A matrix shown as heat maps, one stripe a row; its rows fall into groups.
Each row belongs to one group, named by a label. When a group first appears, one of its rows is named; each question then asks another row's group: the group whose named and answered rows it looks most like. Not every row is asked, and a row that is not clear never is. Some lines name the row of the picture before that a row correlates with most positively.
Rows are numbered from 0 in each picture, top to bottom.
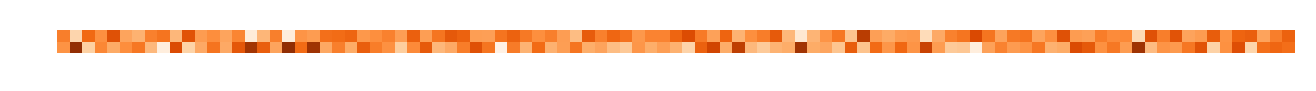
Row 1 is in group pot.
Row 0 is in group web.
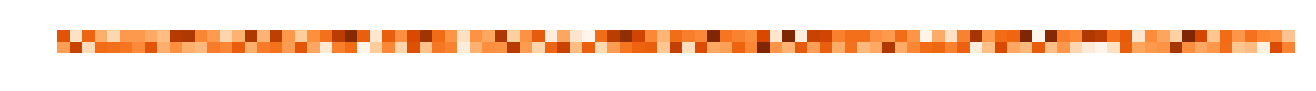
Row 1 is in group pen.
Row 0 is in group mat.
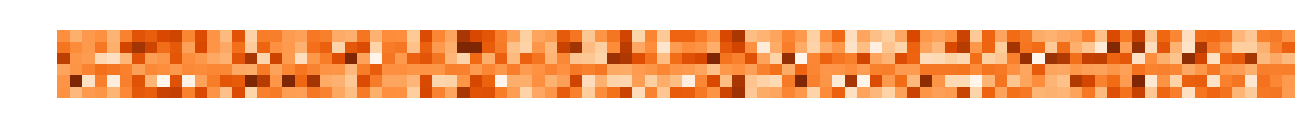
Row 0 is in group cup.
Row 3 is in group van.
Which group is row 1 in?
cup
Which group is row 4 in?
pot
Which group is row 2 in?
mat
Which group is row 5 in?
cup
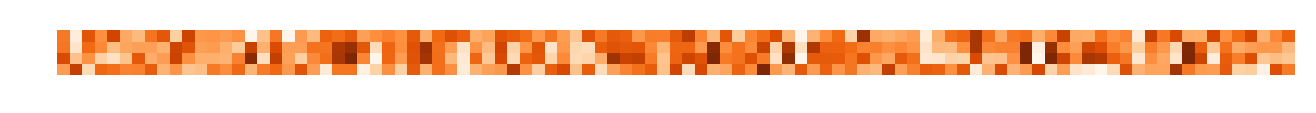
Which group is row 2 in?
mat
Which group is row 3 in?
pen
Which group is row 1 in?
mat
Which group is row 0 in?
web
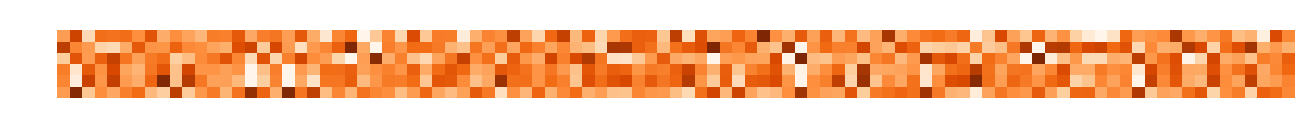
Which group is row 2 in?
van
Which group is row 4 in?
web
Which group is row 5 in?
pot
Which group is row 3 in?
web
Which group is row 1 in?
mat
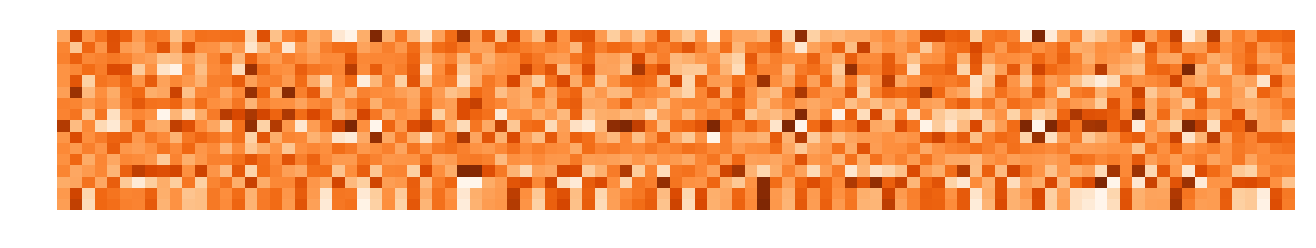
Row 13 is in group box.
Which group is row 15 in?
pen
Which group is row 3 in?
box
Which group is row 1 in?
web
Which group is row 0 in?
van
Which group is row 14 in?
pen
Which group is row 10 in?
web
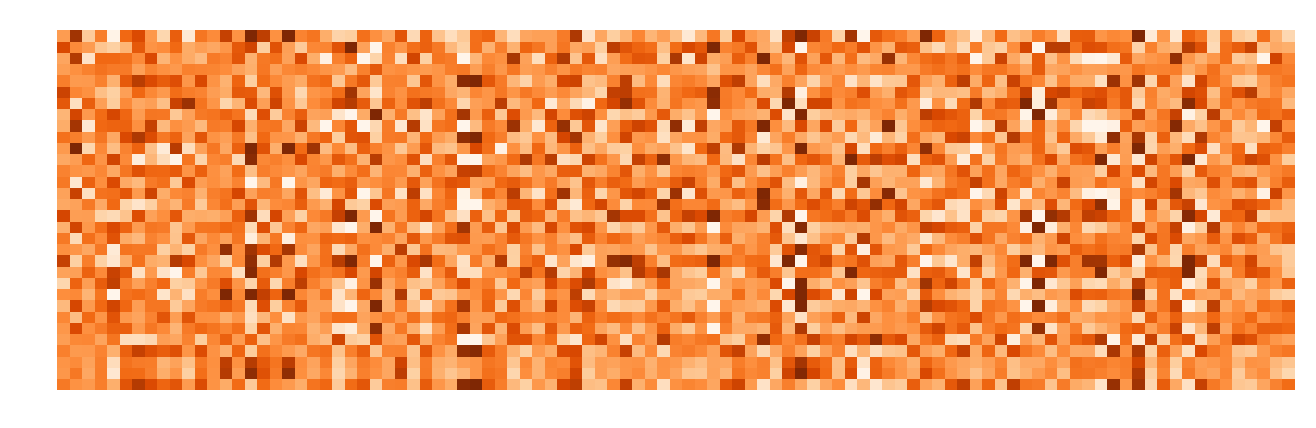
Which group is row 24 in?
van
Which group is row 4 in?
cup
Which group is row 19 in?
pot
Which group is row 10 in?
pot
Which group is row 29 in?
pot
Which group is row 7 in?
van
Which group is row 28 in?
cup
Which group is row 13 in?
web
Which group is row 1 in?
mat
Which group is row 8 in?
pen
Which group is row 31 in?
cup
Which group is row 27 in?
box
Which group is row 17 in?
van
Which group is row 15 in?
box
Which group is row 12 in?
cup
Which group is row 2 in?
pen
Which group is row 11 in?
box
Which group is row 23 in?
pot
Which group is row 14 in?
pen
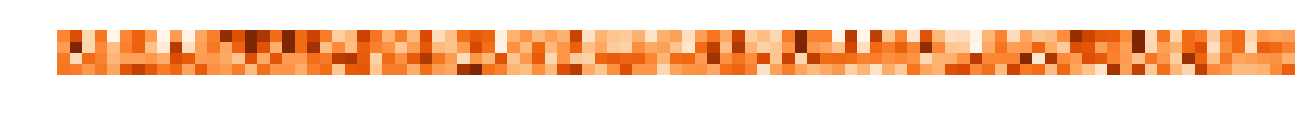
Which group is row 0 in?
pot
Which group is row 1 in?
pot
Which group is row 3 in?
cup
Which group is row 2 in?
mat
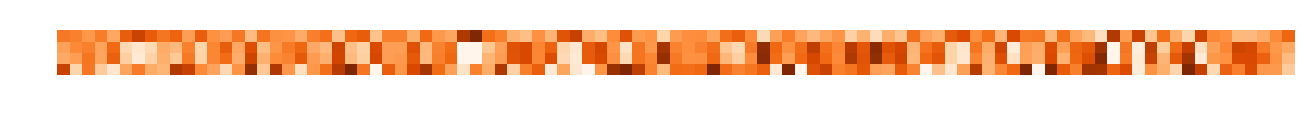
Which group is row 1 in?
box
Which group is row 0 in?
cup
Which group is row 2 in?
box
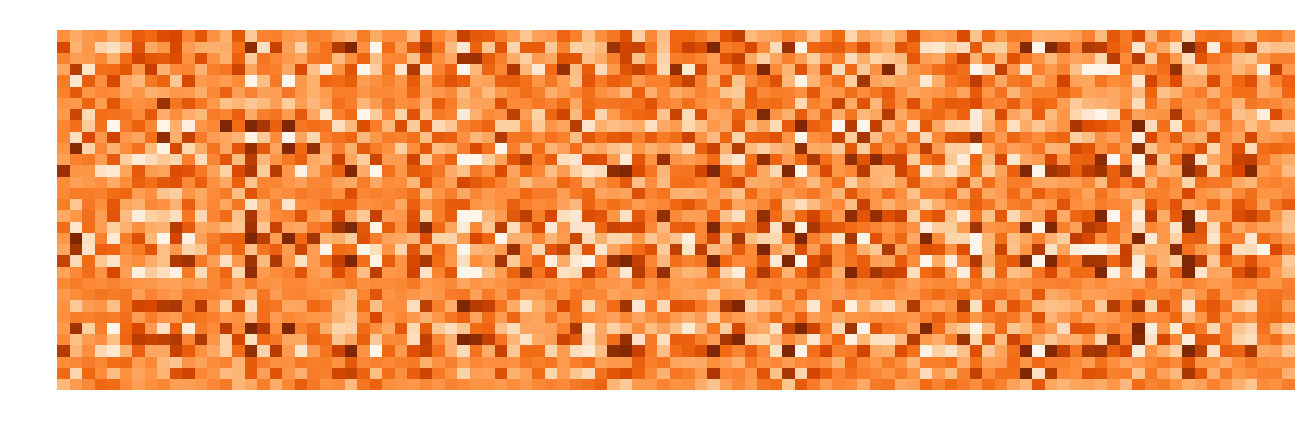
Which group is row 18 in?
pot
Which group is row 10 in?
pot
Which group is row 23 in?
van
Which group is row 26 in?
pot
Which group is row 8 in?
pot
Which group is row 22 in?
box
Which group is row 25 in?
van
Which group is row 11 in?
box
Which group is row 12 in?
mat
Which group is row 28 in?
mat
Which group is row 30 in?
mat
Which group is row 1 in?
mat
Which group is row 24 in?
cup
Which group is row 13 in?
cup
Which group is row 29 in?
box
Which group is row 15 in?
web
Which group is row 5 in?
box
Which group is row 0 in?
cup
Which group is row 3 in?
pen
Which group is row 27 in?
cup
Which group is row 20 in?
mat
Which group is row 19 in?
pen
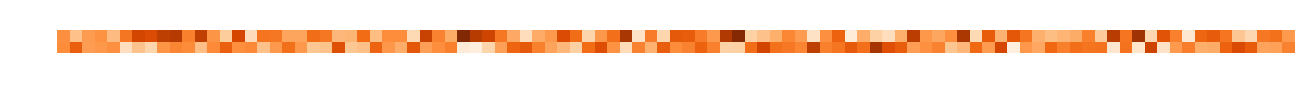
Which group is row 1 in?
box
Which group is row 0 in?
cup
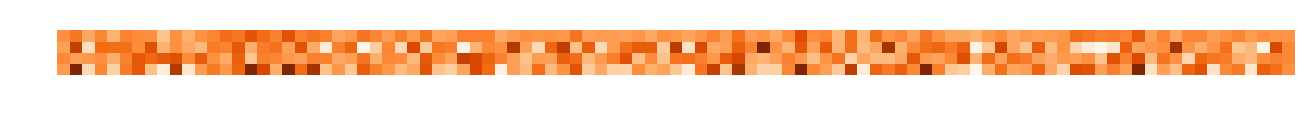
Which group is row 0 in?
pot
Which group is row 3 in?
pot
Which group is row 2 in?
cup
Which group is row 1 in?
pen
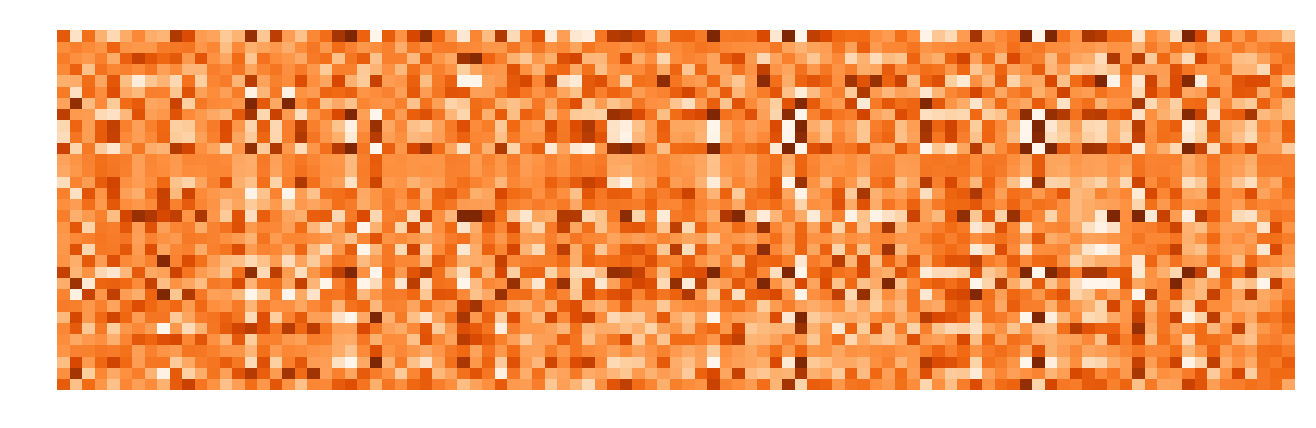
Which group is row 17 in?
pen
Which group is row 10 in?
mat
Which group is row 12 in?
van
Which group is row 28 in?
van
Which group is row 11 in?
van
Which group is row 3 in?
pen
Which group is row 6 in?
pot
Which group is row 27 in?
cup
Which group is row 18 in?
van
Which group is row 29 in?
van
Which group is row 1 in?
web
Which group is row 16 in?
cup
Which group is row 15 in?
web
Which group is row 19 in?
pen
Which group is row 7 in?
mat
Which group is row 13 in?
van
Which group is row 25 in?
van
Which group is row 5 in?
web
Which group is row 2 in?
cup
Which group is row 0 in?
mat
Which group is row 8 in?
van
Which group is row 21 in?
mat
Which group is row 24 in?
cup
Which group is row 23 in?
web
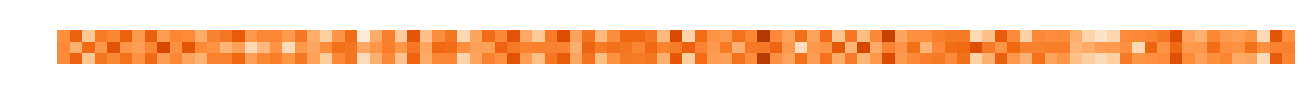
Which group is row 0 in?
pen
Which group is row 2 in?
pen
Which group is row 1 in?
web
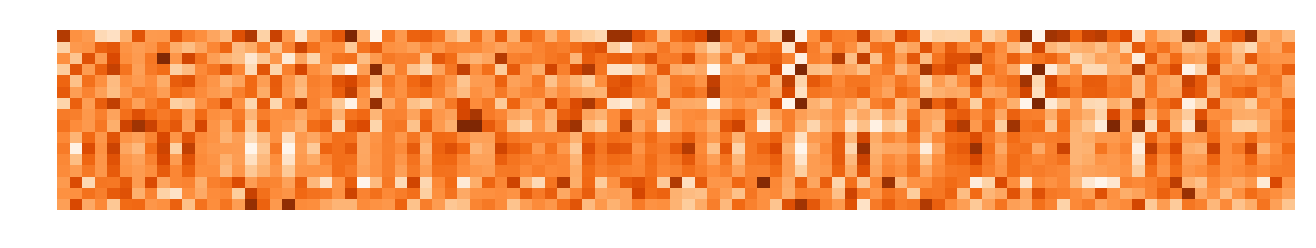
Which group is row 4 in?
mat
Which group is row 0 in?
mat
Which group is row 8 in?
cup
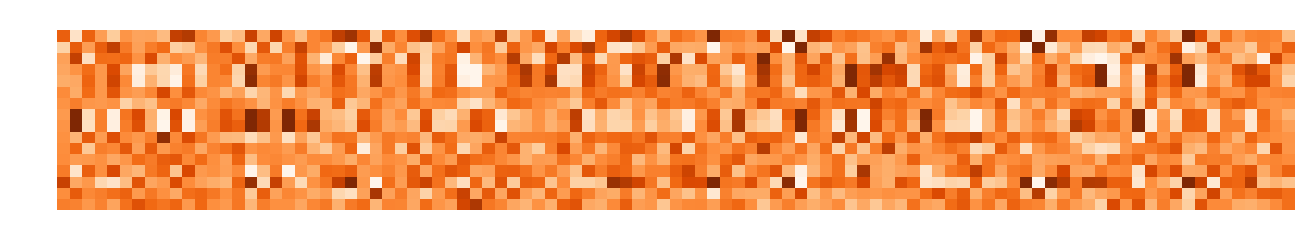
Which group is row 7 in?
pot
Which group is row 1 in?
van
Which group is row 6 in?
box
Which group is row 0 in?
mat
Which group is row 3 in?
box
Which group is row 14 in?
van
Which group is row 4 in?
box
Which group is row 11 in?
cup
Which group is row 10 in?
pen
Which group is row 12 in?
web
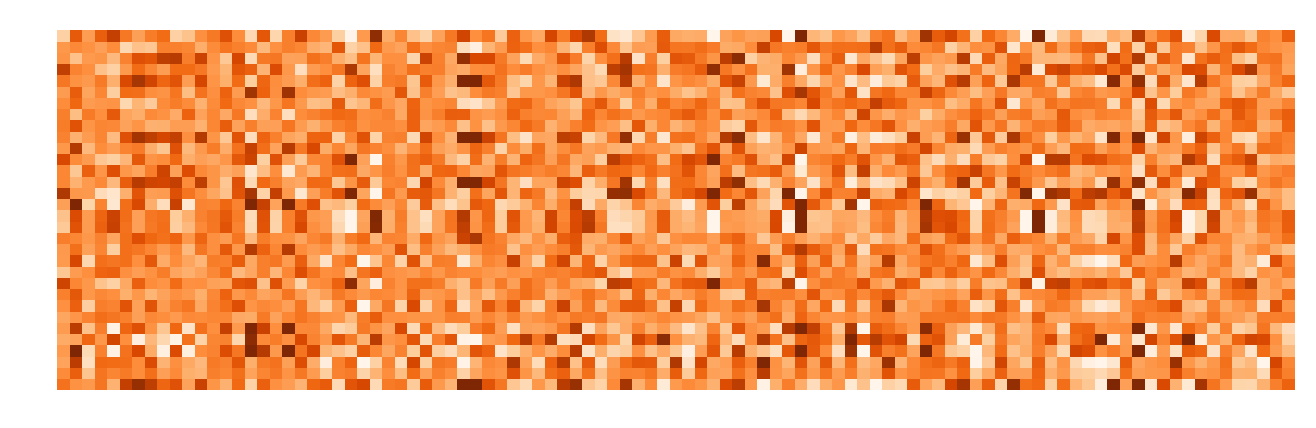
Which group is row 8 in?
box
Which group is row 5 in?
pot
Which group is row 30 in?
pen
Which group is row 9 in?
cup
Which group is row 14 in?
mat
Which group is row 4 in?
cup
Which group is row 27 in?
box
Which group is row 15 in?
pot
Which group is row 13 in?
cup
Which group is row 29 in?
pen
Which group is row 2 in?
cup
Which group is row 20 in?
pen
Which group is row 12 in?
web
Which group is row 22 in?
mat
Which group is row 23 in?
box
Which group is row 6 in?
box
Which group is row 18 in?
cup
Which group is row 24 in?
pen
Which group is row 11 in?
mat
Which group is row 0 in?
van
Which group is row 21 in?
van
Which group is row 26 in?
pot
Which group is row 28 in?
pot
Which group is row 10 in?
pot
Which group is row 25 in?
van
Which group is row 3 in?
mat
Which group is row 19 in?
pot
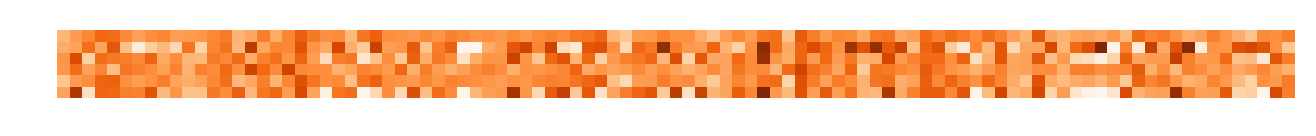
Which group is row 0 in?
van
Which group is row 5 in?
pen
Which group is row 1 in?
box
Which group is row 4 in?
van
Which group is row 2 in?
pen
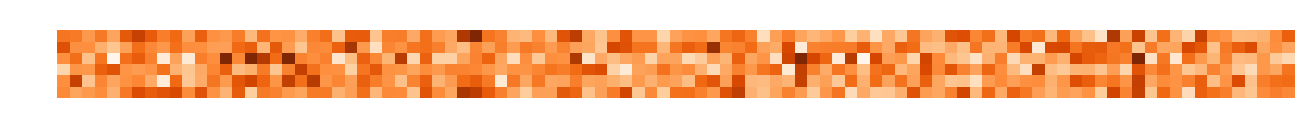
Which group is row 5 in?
cup
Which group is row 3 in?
van
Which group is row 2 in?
pot
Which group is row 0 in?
cup
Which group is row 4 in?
pot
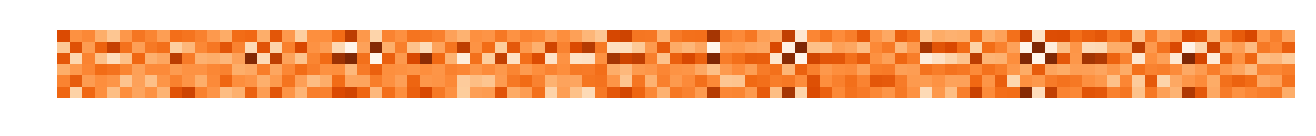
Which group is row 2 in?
mat
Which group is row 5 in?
mat
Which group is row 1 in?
van
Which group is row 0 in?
mat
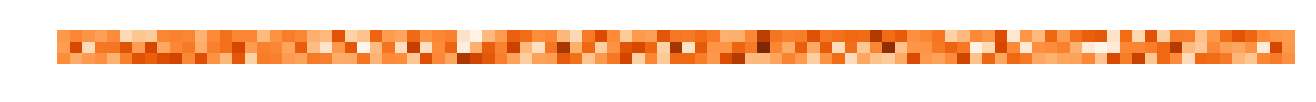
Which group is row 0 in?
box
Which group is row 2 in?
cup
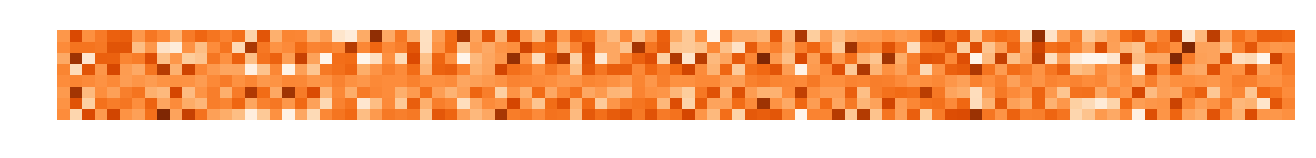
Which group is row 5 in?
pot
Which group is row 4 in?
box
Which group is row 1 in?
box
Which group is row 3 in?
web
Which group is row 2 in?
pen
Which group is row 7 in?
web
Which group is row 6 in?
pen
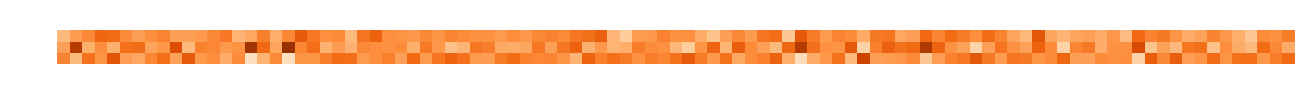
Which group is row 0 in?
van
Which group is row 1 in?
pot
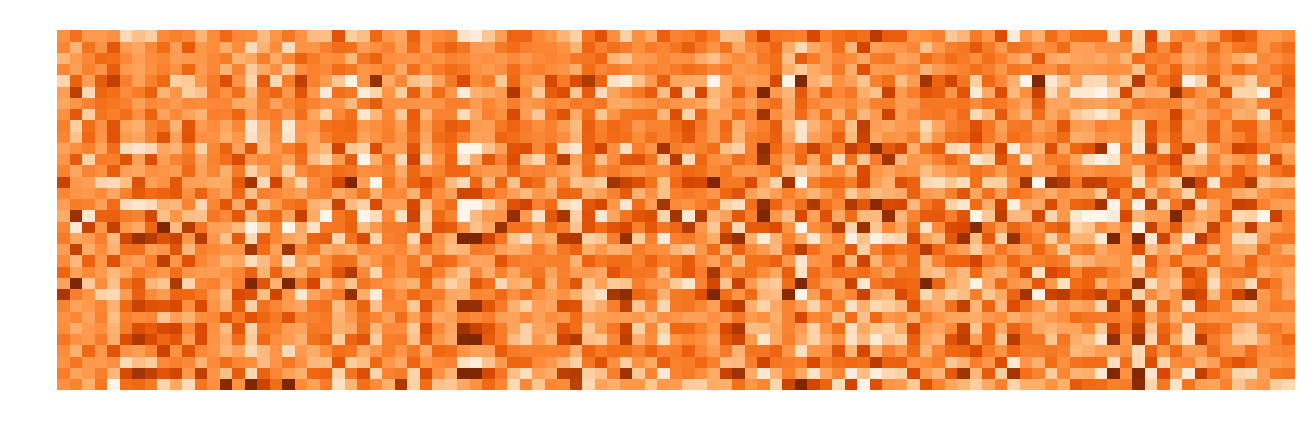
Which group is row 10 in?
box
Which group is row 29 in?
box
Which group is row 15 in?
box
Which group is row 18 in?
cup
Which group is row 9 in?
web
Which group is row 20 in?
web
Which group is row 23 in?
mat
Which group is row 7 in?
pen
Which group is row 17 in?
web
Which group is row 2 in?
van
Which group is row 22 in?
pot
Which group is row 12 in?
web
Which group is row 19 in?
pot
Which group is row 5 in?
pen
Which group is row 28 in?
web
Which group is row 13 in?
mat
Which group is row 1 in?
web
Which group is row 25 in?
pot
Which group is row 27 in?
cup
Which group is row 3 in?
web
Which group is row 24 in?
cup
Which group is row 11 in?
pen
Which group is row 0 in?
box
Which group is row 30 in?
cup
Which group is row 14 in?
cup
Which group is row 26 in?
cup
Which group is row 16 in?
pen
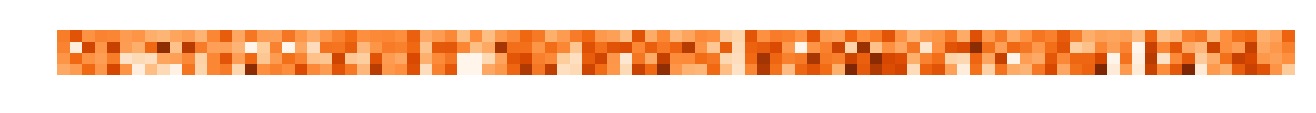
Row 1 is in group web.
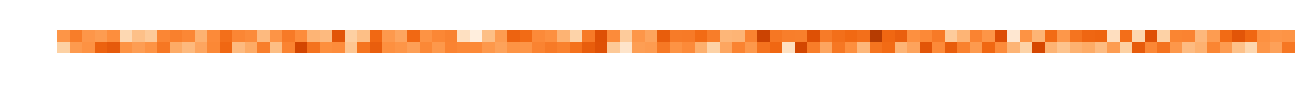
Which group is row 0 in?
box
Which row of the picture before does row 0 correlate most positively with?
2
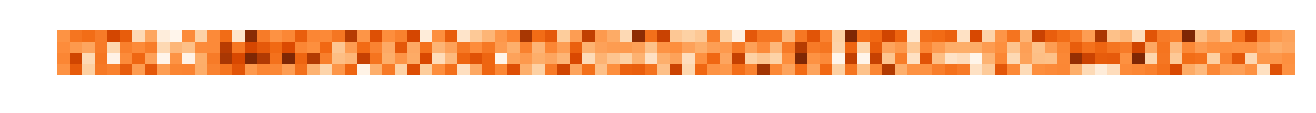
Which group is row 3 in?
pen
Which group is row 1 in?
pot
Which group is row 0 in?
box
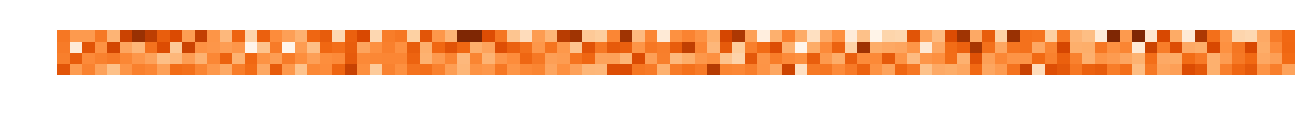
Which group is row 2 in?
box
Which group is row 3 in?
mat
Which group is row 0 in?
cup
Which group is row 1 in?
web
